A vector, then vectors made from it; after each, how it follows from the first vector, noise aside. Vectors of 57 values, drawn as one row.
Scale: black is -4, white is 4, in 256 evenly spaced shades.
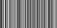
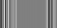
partly zeroed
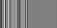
partly zeroed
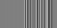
partly zeroed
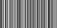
copied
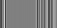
partly zeroed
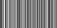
copied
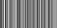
copied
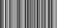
copied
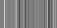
partly zeroed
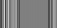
partly zeroed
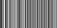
copied
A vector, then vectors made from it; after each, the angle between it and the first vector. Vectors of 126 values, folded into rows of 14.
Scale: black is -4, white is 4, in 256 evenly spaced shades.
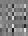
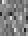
orthogonal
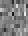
partly aligned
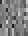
partly opposed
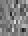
partly opposed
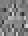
partly opposed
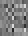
nearly parallel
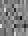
partly aligned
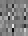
nearly parallel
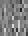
partly aligned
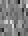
orthogonal
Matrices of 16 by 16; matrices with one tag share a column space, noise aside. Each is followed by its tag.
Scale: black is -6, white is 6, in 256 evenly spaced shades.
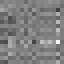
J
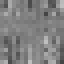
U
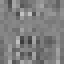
U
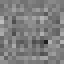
J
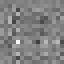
J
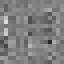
J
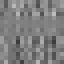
U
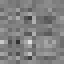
J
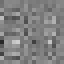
J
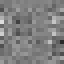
J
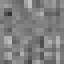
U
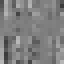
U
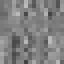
U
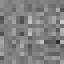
J
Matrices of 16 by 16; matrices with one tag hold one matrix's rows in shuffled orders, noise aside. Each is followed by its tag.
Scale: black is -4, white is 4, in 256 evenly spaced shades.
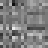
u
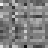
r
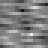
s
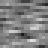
s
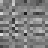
r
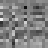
r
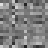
r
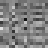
r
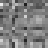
r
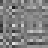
u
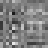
u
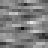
s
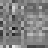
u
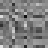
r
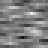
s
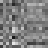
u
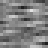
s
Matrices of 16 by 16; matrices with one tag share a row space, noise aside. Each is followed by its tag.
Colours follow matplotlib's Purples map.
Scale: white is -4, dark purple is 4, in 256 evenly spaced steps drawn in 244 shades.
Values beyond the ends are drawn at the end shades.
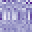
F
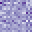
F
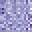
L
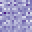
F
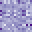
F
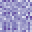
F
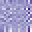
L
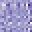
L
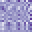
L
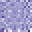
L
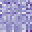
F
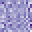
L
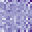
L
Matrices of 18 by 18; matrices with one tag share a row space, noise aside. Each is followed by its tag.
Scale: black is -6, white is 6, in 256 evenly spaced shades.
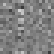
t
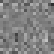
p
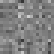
t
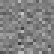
t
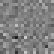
p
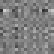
p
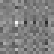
p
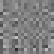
p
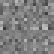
p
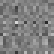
p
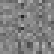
t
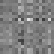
t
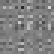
t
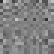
p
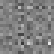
t
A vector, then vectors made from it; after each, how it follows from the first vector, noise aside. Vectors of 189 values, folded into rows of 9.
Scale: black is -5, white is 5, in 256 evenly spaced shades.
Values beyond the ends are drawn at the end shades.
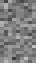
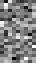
scaled up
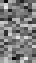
scaled up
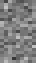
copied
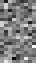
scaled up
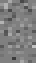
partly zeroed
